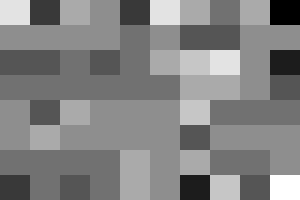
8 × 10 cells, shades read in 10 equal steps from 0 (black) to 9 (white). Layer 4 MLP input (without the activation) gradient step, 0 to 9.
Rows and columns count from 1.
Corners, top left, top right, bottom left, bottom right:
8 0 2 9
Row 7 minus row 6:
-1 -2 -1 -1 1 0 3 -1 -1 0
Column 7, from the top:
6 3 7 6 7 3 6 1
